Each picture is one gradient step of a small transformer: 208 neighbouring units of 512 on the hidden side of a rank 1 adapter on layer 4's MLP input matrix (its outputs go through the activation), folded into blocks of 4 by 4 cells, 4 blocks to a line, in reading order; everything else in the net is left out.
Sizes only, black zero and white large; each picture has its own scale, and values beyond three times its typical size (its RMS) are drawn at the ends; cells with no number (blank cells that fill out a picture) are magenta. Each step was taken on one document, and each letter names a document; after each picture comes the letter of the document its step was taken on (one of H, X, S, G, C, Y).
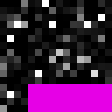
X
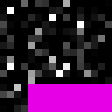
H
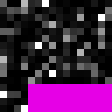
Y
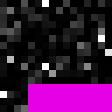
Y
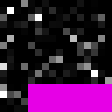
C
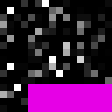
H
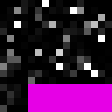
X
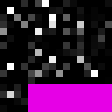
H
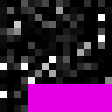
Y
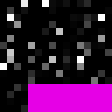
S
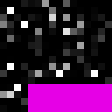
H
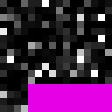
Y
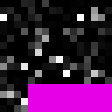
C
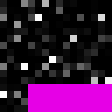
C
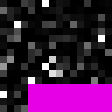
Y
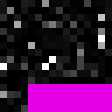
Y
